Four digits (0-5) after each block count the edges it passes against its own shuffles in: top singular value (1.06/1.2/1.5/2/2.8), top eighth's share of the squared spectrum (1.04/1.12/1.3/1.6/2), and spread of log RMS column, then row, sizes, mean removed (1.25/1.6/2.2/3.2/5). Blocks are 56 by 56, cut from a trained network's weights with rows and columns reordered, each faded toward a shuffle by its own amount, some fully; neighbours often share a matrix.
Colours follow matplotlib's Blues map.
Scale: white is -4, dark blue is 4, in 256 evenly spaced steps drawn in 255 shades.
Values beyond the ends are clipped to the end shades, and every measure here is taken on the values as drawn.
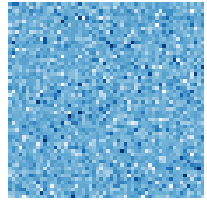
0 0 0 0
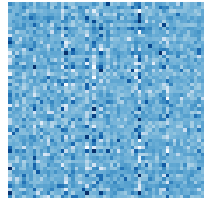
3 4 3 0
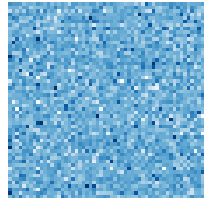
0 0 0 0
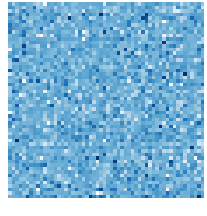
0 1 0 0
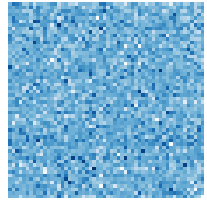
2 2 1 0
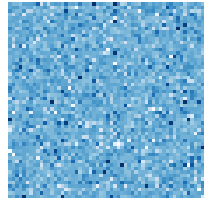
0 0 0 0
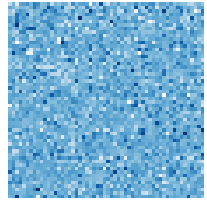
0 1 0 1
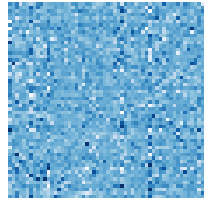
2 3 2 0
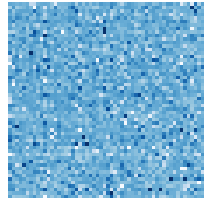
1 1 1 0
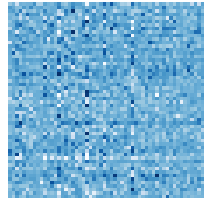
3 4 3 1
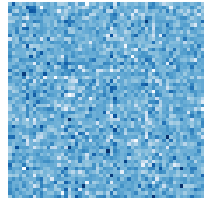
1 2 2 0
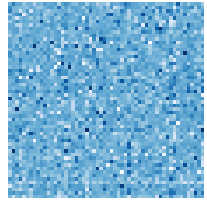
1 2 1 0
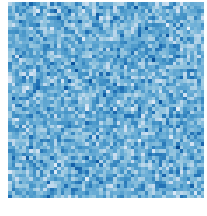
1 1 0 0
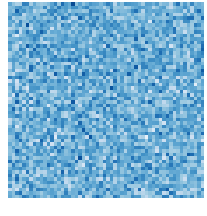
2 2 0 0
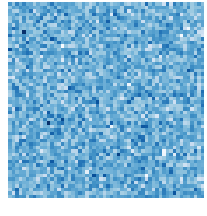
0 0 0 0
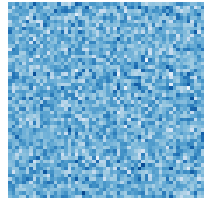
3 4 2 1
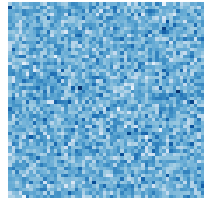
0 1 0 0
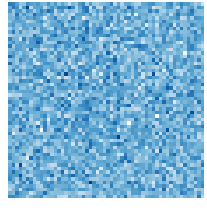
2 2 0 0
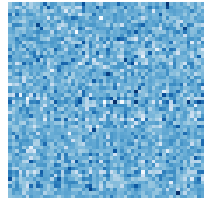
2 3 0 2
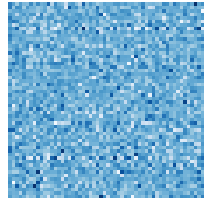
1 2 0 2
